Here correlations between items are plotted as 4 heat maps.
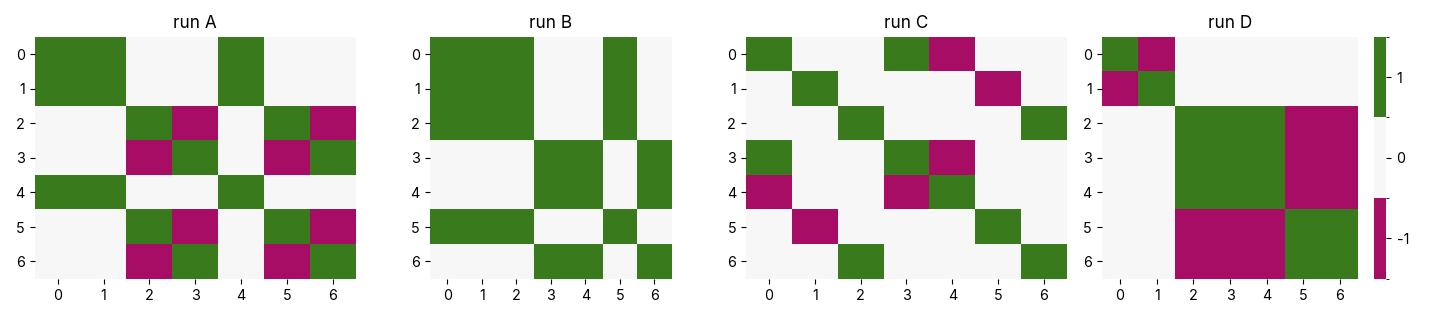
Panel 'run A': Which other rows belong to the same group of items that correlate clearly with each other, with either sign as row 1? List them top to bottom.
0, 4
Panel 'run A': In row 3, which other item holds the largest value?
6
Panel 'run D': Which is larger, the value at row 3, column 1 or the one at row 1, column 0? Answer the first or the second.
the first
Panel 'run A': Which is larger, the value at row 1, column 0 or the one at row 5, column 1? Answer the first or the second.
the first
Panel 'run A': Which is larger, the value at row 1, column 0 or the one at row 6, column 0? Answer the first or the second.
the first
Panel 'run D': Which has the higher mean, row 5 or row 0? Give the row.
0
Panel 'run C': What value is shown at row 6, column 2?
1
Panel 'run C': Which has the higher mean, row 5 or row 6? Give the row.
6
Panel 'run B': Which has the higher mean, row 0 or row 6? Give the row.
0
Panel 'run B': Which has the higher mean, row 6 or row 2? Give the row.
2
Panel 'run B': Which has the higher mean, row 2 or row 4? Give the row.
2
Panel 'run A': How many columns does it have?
7
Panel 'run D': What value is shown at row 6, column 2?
-1
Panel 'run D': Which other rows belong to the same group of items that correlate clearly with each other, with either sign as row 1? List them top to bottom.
0
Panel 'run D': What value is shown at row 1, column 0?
-1
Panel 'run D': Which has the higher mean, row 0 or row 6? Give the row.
0
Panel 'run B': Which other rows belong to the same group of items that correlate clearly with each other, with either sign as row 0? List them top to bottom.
1, 2, 5
